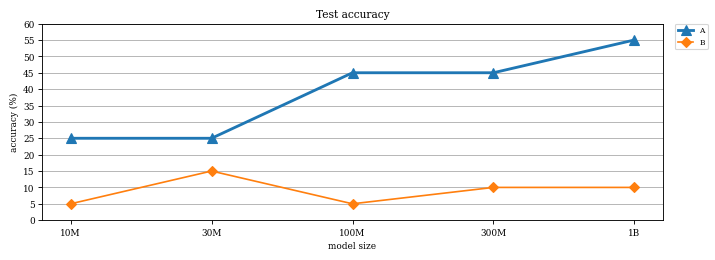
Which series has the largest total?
A
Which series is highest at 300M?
A
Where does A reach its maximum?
1B
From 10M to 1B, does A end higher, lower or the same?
higher
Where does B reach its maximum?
30M
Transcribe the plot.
Title: Test accuracy
x-axis: model size, ticks 10M 30M 100M 300M 1B
y-axis: accuracy (%), ticks 0 5 10 15 20 25 30 35 40 45 50 55 60
Legend: A, B
Values:
A: 25 25 45 45 55
B: 5 15 5 10 10
